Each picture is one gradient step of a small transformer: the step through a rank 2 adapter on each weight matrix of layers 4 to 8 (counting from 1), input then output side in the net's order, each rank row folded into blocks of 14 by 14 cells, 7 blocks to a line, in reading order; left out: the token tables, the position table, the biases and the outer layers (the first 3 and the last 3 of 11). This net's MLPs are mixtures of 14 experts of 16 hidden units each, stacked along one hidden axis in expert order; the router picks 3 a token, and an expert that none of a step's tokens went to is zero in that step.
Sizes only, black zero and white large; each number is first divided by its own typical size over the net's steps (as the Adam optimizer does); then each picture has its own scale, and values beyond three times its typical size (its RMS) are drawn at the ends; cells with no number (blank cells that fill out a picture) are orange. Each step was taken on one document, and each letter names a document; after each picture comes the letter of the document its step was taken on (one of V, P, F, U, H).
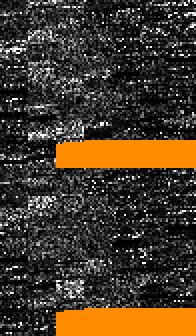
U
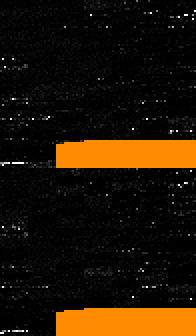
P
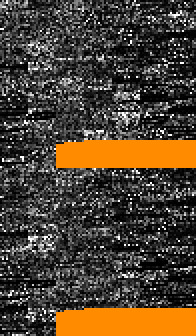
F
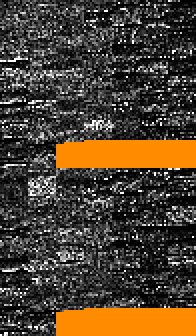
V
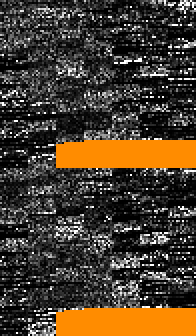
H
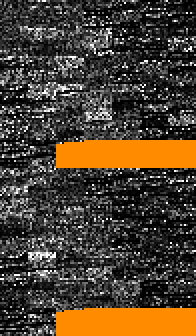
V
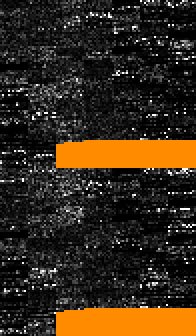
H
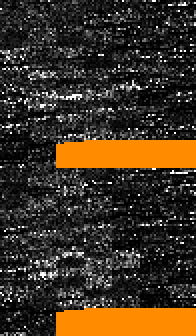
U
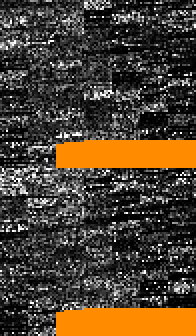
F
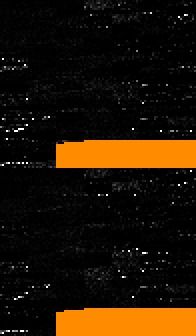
P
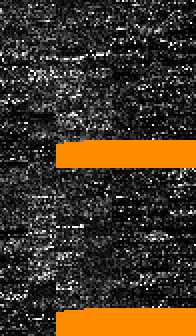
U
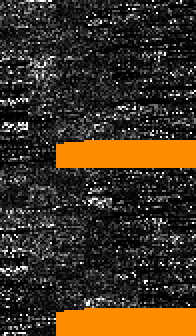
U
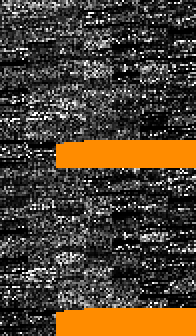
V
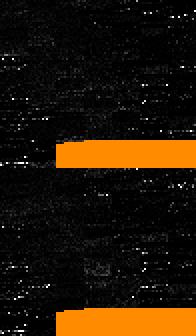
P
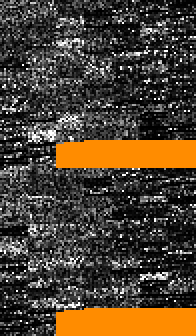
V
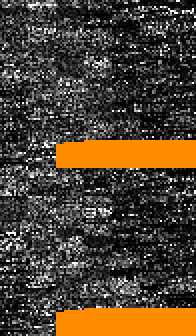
V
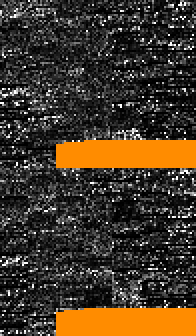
H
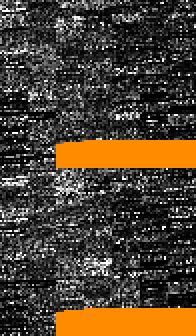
F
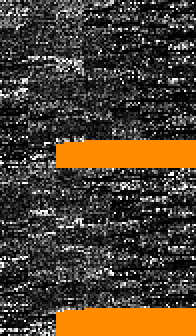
H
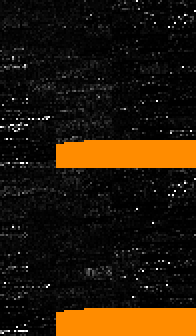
P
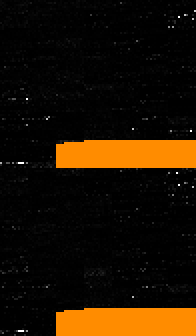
P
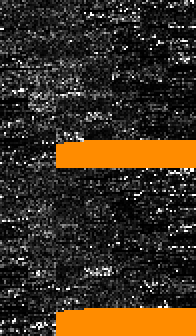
H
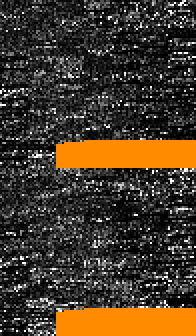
H
